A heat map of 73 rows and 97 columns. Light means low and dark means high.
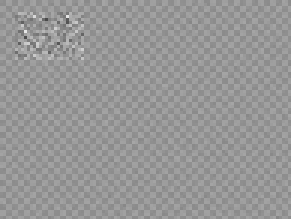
Slope: none. Grain: checkered. Odd patch: rougher, in the top left. Odd rows or columns: none. Roughest part: top left.
